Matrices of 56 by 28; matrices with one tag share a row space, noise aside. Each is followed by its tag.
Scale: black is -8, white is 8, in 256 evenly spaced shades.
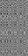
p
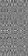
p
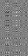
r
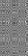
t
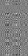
r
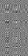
r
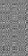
t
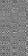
t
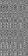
p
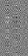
r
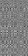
p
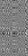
t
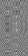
r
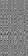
p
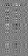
r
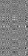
t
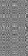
t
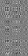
r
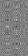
r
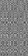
p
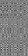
p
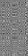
t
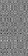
p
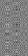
r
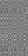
p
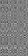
p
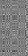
t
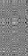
t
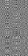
r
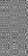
t
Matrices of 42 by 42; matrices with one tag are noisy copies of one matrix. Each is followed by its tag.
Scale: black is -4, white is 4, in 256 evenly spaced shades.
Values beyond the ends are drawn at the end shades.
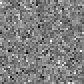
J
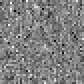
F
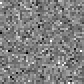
J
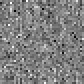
F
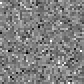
J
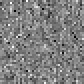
F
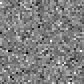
J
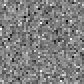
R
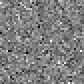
J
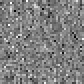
F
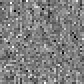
F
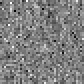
F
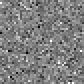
J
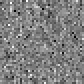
F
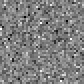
R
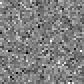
J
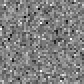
R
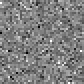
J
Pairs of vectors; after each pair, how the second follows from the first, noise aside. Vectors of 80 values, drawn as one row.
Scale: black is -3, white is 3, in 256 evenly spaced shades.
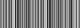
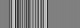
partly zeroed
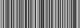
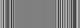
partly zeroed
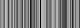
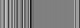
partly zeroed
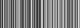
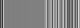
partly zeroed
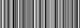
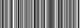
negated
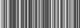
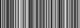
sign-scrambled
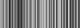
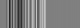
partly zeroed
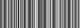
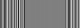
partly zeroed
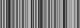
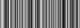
sign-scrambled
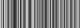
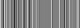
partly zeroed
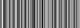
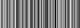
wrapped around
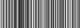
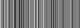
partly zeroed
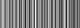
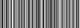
wrapped around
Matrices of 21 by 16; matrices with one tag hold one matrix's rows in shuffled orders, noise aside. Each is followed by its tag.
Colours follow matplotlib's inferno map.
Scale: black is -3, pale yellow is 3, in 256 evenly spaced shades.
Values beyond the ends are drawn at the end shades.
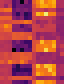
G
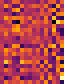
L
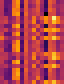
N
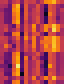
N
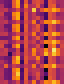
N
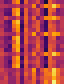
N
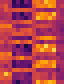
G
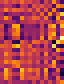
L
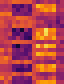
G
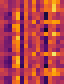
N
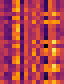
N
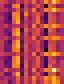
N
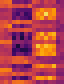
G
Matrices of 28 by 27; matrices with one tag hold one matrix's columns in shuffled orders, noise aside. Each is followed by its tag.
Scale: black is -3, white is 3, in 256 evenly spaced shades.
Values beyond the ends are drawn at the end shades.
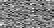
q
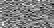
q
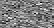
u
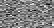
q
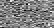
q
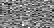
q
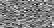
q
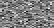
u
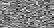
u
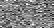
q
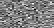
u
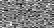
q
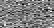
q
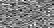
q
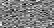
q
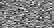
u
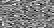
q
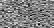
q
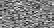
u
